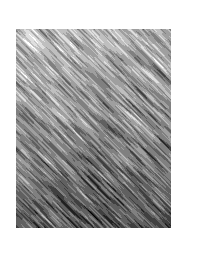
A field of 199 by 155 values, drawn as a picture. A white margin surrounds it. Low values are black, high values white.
Slope: up to the top. Odd rows or columns: none. Grain: diagonal, down to the right.
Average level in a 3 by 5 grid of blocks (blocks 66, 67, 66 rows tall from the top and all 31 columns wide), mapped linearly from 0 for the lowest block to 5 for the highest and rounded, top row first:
5 5 4 4 4 | 3 3 2 3 2 | 1 0 0 0 0
